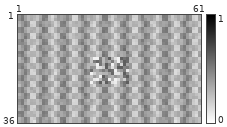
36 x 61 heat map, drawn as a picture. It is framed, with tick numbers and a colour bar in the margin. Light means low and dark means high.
Roughest part: centre. Seam: none. Odd rows or columns: none. Stripes: upright, repeating 9 times. Odd patch: rougher, in the centre.
